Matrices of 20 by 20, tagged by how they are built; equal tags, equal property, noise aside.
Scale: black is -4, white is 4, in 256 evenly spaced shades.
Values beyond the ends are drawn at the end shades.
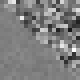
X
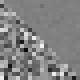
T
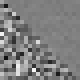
T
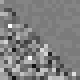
T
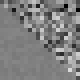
X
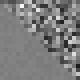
X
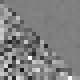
T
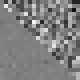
X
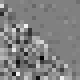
T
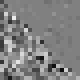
T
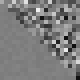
X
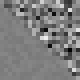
X
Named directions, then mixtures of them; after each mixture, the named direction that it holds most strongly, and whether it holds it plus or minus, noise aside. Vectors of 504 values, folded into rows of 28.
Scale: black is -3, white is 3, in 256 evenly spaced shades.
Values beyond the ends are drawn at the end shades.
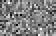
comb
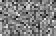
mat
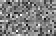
comb, minus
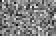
mat, minus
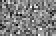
comb, plus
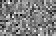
comb, plus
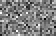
mat, minus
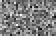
comb, minus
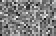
mat, minus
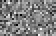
comb, plus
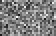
mat, minus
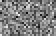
mat, plus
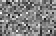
mat, minus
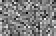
mat, plus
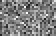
mat, minus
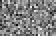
comb, plus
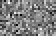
comb, plus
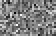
comb, minus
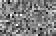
comb, minus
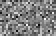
mat, plus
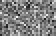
mat, minus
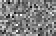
comb, minus
